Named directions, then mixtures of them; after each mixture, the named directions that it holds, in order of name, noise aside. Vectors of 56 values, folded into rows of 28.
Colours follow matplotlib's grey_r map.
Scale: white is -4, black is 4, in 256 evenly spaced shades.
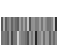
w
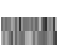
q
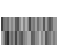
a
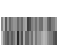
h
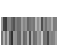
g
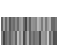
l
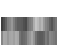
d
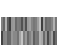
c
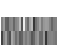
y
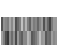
a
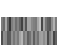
c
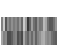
h, y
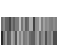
c, l, y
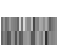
a, y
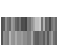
c, d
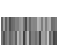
l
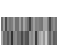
h, w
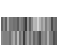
d, l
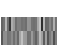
c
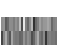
y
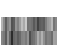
c, d, g
